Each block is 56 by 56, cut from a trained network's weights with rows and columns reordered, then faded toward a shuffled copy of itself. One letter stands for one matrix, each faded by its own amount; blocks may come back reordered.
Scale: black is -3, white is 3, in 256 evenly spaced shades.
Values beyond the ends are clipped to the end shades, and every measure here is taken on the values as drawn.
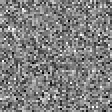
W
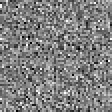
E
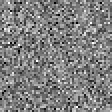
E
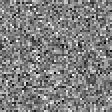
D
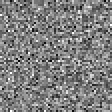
D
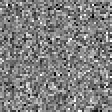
E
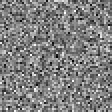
W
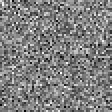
D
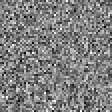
D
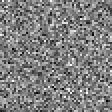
W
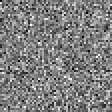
D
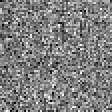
E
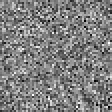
W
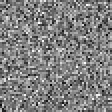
W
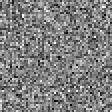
W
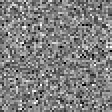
E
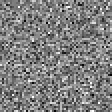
D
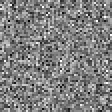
E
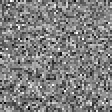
D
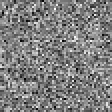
D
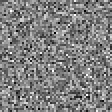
D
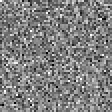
W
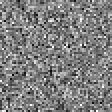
E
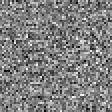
D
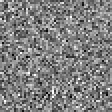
W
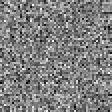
D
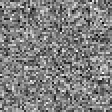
D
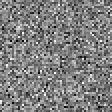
E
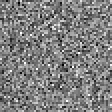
W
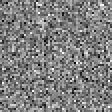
E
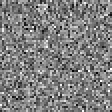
D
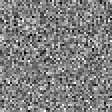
D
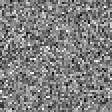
W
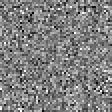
E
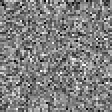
D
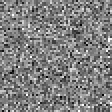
E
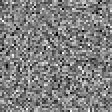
D
